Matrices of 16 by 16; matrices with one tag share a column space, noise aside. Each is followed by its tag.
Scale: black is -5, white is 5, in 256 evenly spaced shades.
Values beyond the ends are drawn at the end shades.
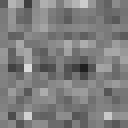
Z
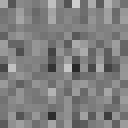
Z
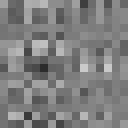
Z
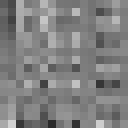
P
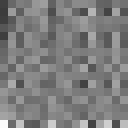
P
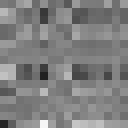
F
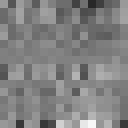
F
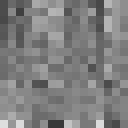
P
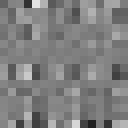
F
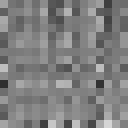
P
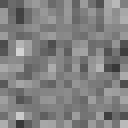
Z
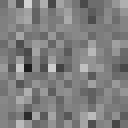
Z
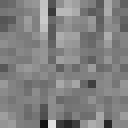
P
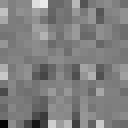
F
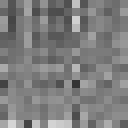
P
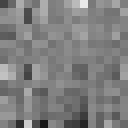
F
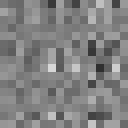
Z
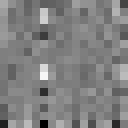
F
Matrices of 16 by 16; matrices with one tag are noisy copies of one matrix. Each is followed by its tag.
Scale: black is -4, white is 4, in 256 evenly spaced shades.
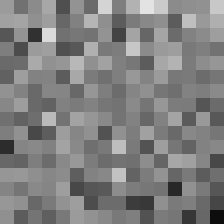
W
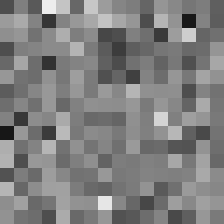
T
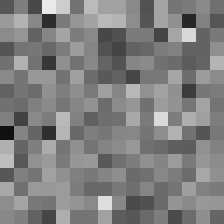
T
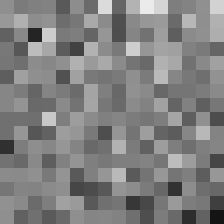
W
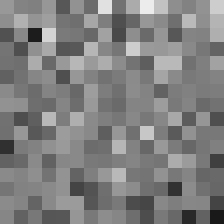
W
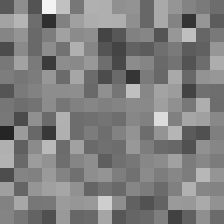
T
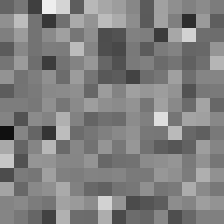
T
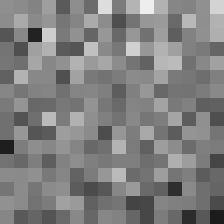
W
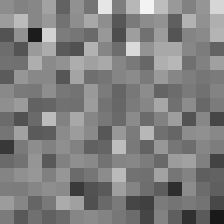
W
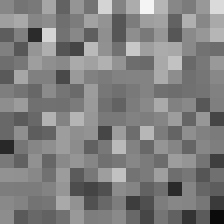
W
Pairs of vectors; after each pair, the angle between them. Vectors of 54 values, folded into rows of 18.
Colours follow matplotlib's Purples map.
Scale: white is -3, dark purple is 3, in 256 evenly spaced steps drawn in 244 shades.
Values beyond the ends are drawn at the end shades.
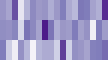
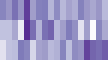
partly aligned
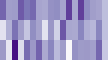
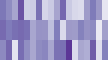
partly opposed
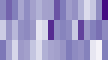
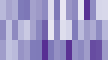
partly opposed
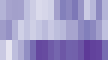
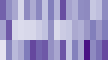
partly aligned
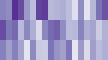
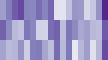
partly aligned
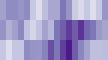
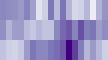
nearly parallel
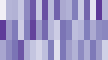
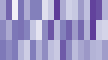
orthogonal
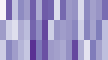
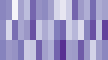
orthogonal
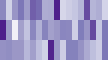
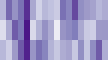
partly opposed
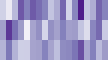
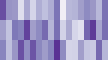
partly opposed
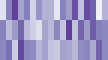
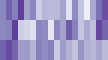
orthogonal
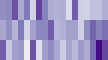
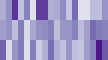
nearly parallel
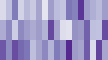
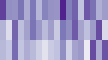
partly opposed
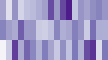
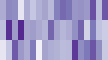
partly aligned
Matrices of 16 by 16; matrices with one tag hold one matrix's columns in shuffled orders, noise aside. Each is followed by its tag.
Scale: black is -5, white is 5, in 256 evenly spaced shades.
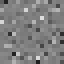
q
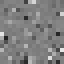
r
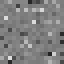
q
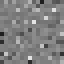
q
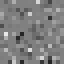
r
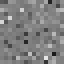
q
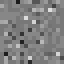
q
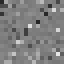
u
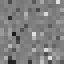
r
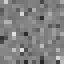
r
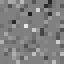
u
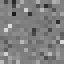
u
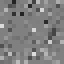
u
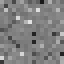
q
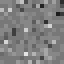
u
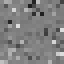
u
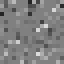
u
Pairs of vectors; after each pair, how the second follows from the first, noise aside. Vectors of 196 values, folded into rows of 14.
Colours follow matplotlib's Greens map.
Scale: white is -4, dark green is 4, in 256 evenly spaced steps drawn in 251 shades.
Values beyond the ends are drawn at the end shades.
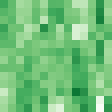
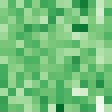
sign-scrambled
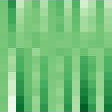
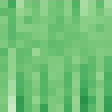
shrunk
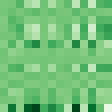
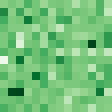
shuffled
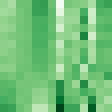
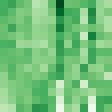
negated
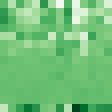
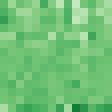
shrunk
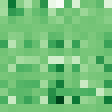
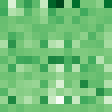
negated
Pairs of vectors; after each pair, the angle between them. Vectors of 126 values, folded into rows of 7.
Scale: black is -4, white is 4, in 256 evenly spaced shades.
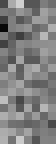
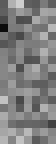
nearly parallel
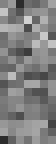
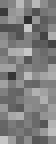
nearly opposite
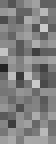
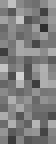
nearly opposite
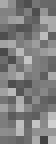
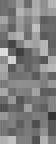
partly opposed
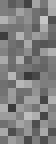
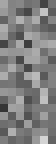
partly opposed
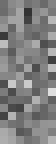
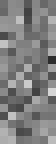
nearly parallel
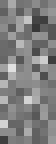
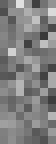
orthogonal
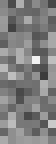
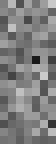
nearly opposite
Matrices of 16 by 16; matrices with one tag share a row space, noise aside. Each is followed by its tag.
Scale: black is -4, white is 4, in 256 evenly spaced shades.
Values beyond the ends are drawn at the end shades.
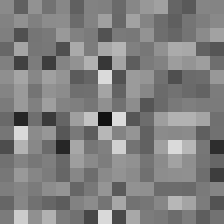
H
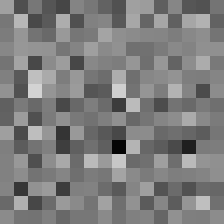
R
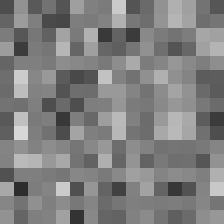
H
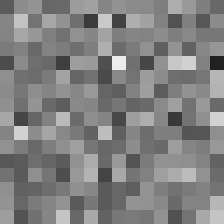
H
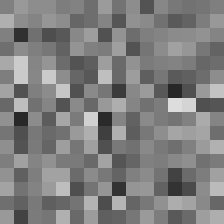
H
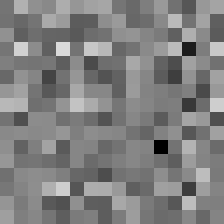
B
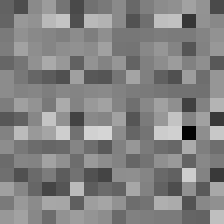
B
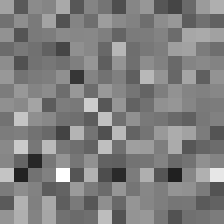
H
